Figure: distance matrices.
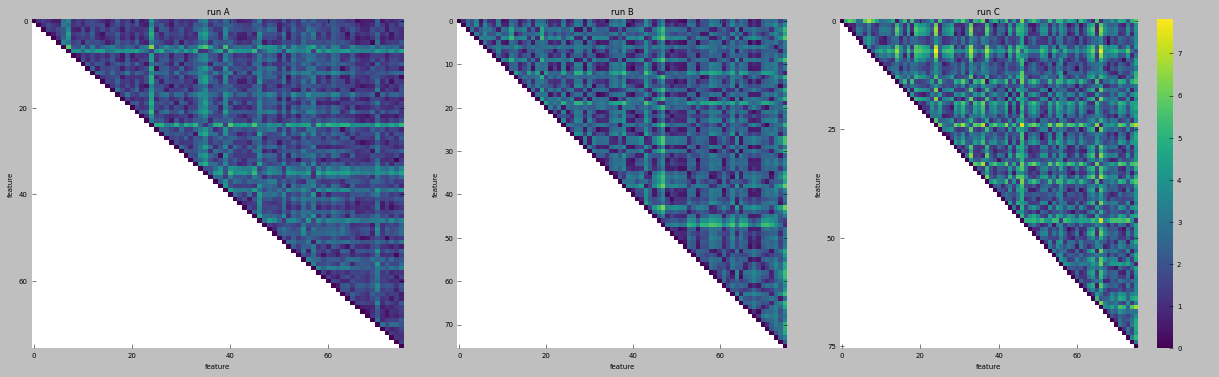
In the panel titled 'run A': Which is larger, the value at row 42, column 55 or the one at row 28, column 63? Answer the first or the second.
the first
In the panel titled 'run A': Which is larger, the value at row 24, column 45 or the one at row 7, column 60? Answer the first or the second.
the first
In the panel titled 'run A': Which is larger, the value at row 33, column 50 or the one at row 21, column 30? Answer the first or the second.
the second
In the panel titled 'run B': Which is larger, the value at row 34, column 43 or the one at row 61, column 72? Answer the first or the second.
the first
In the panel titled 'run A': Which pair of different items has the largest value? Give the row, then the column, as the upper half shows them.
6, 24
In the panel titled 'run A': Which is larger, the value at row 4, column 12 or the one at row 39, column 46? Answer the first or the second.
the second
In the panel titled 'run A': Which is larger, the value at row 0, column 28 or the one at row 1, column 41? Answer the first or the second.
the second
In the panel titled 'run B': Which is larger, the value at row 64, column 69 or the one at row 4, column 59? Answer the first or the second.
the first
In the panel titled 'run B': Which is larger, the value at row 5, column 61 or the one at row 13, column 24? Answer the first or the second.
the second
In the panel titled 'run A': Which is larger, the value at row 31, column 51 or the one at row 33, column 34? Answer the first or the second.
the second
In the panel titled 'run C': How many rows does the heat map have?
76
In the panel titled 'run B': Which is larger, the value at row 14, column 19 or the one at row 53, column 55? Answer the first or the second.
the first
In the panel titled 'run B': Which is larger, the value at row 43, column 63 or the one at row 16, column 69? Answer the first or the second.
the second
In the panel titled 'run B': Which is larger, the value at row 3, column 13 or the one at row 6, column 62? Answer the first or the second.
the second
